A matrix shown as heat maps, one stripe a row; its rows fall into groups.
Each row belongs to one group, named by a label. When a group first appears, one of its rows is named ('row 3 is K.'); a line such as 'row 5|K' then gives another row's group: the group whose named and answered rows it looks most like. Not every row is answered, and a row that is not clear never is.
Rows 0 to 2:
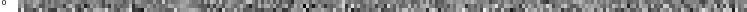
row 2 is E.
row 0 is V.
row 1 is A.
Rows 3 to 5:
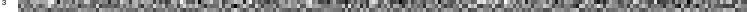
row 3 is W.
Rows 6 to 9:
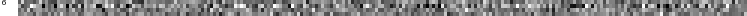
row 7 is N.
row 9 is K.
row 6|E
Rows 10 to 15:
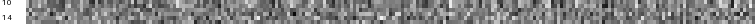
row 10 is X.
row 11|X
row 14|W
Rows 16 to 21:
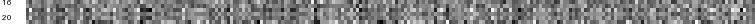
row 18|E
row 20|E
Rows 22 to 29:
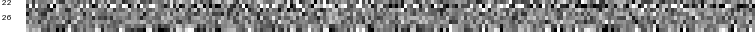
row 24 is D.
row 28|X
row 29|X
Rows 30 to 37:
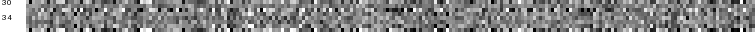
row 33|N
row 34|K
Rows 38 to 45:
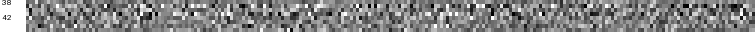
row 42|E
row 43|N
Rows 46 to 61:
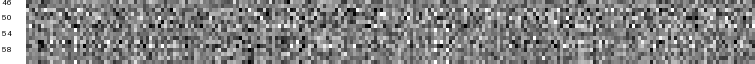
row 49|W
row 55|K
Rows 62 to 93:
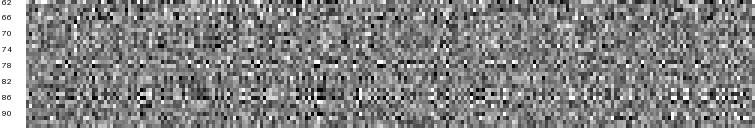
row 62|V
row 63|D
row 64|D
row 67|N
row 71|X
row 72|K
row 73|X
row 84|A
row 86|A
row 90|A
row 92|W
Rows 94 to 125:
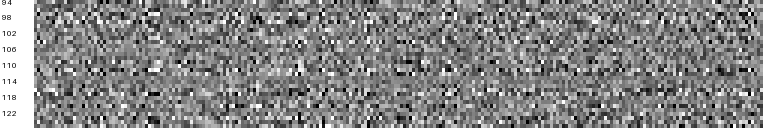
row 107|W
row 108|A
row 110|V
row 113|V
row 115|N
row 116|V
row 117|E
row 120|N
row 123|D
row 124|E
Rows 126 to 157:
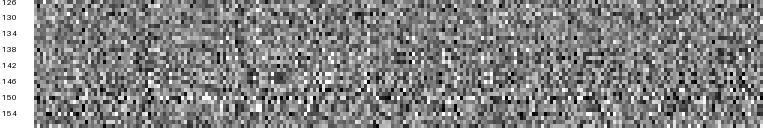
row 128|N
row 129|W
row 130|V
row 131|K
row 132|E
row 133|N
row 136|N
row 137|K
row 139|D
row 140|V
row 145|X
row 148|A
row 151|D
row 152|N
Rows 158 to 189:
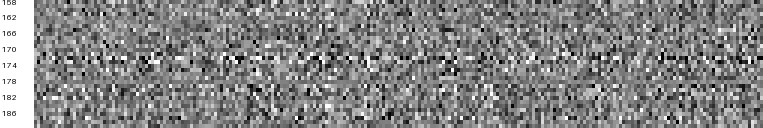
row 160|N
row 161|D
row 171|V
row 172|N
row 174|A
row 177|D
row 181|D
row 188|K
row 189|E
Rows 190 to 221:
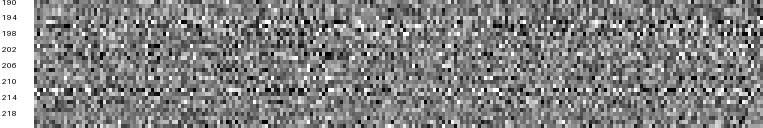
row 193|W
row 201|E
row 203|A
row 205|E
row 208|W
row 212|V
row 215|X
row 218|K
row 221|W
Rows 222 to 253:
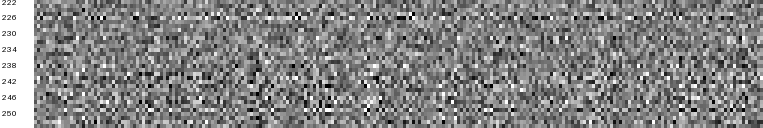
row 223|A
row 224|N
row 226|D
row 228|E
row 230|W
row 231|X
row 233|W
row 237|V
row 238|K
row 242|A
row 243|A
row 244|W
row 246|D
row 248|A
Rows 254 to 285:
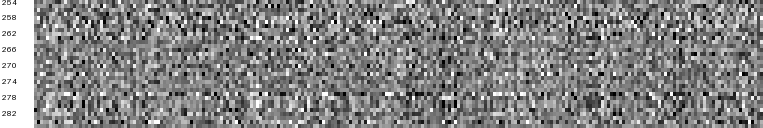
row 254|D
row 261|K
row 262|W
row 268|D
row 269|N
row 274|E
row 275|N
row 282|W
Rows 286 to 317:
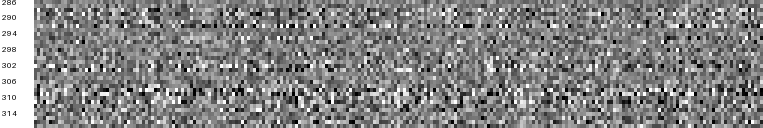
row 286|D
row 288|E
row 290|E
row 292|K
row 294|E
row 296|X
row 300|X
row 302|V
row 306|K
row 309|K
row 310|V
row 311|V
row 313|N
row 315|V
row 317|K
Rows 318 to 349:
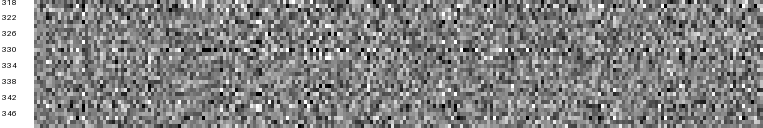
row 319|X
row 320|V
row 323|N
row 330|K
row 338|D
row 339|A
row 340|N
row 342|A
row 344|N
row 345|N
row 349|V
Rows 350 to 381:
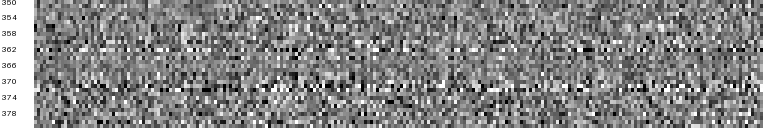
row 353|K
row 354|N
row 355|W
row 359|X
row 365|V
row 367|X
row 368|K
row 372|K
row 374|D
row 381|D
